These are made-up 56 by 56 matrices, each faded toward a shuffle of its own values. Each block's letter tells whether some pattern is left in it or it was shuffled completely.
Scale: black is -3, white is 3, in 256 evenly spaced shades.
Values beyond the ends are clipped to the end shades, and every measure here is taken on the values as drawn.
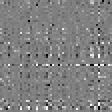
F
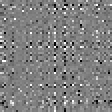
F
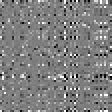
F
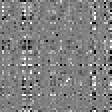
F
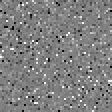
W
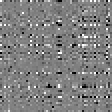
F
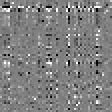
F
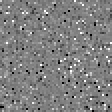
W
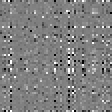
F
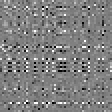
F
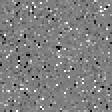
W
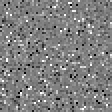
W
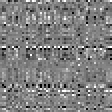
F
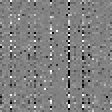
F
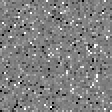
W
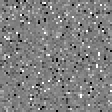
W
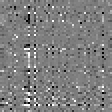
F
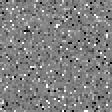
W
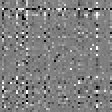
F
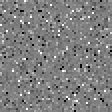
W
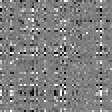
F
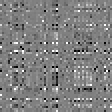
F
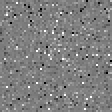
W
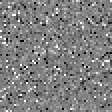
W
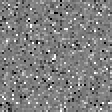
W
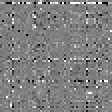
F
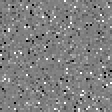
W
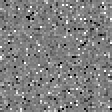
W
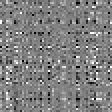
F
